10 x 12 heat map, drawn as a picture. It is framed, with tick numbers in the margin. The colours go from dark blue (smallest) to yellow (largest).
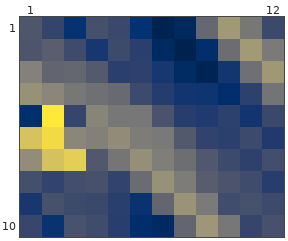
Values change most from cell to cell in the middle left. In the middle left lies a patch that is rougher than the rest. The top middle is the smoothest part. The ninth with the lowest average is the top middle. The halves do not mirror each other. The ninth with the highest average is the middle left.
